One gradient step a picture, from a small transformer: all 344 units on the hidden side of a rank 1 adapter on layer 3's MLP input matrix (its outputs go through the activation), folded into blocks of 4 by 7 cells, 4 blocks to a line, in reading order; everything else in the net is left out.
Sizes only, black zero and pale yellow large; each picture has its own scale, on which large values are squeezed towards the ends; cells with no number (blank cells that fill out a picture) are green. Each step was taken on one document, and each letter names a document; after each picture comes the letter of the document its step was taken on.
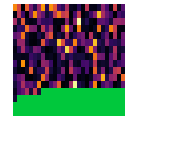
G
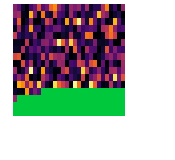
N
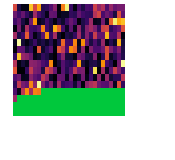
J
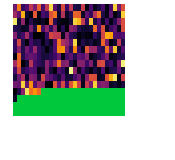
J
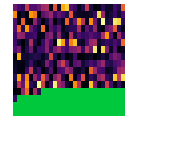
N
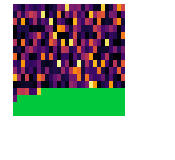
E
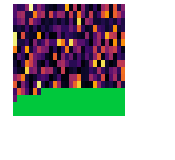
G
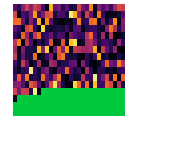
N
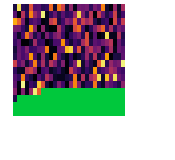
J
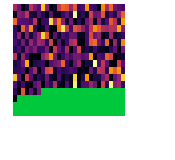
E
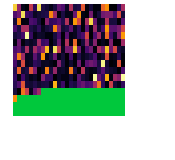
J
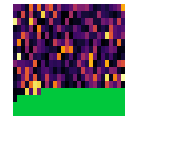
J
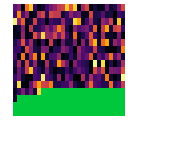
E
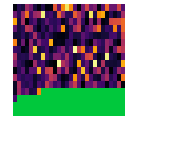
E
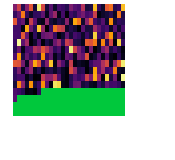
J
